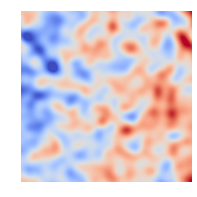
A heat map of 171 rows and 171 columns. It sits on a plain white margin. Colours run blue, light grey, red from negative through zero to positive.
No row or column stands out. The texture varies smoothly and slowly. There are no lone odd cells. There is an overall slope up to the right. The values follow a bell shape.
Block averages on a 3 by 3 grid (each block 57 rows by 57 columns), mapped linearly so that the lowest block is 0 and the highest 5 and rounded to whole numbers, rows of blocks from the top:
033 | 035 | 134
